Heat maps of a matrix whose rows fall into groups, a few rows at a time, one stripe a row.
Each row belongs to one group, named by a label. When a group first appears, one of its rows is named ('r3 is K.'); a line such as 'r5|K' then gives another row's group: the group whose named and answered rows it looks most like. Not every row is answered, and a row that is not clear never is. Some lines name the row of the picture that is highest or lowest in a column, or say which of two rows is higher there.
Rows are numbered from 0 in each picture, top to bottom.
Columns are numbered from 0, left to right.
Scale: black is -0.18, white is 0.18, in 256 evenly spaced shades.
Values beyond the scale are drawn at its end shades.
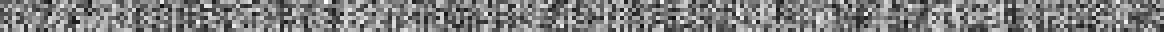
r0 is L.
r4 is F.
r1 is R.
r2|F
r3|L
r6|F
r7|F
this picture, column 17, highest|7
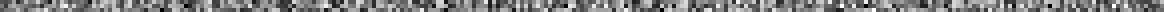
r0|L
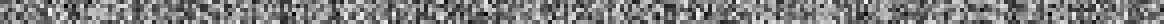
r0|L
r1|F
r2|F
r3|L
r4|L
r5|F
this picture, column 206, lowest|0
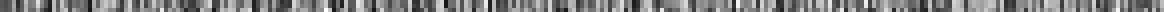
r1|L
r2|L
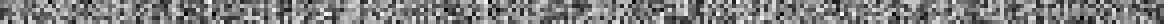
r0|R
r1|F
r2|L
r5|F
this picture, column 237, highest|4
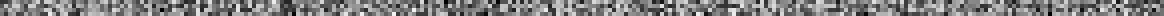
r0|L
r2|R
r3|L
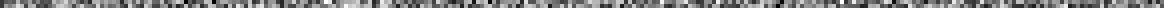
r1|F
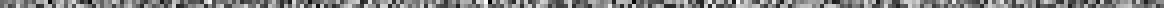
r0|R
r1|F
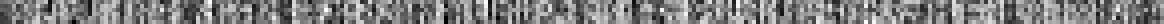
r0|R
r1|L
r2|L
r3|R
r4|L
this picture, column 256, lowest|2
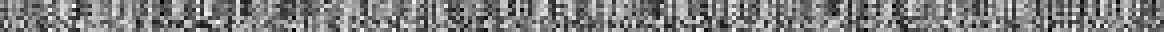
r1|R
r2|R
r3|R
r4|L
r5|F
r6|F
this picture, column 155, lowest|6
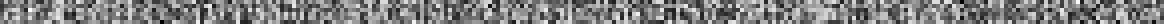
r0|F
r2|F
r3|F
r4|F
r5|R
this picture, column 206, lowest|1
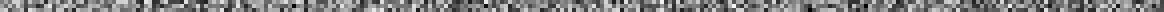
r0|F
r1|R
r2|F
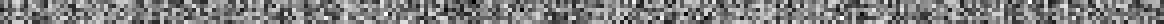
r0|F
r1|F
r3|F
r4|L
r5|F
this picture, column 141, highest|2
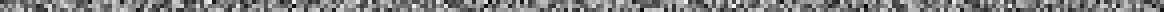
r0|R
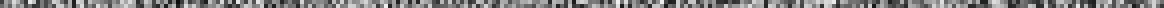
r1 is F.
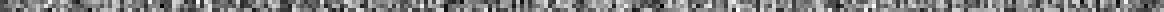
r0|R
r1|R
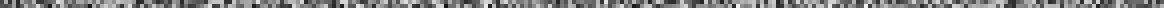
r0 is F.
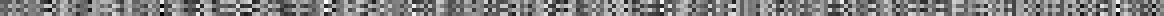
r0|L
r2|L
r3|R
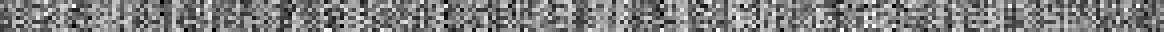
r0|R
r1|R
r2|L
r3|R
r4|L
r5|F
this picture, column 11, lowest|5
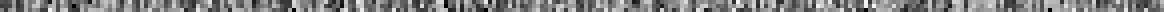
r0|L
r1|L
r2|L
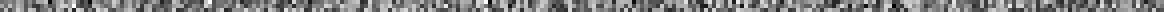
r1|R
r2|F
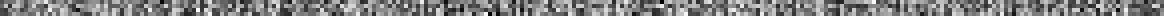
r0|R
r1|F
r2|R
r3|L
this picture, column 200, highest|3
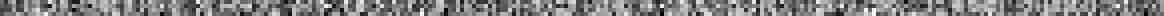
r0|L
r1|L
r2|L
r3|R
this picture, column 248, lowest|3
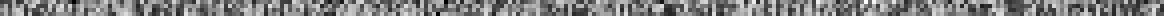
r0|L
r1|F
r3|F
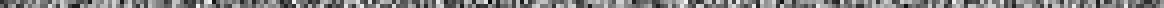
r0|R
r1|L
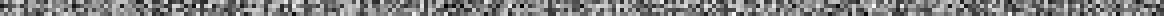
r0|F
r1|R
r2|F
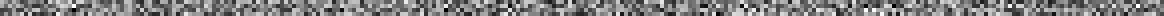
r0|F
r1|R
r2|L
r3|F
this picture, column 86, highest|3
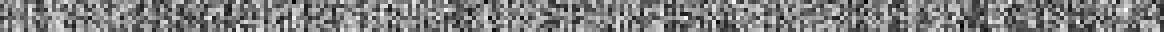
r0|R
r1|F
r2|F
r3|F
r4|R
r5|F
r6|F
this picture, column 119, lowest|1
